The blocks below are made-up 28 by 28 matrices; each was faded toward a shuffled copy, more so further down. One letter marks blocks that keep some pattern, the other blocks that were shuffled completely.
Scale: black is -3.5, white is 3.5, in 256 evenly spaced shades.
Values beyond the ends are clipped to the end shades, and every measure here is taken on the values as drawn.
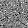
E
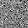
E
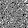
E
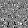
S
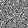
E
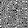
S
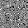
S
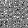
S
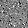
E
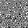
S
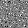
E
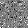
S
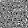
S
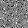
S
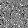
E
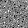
E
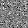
S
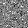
S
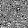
S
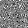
S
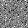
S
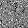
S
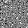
S
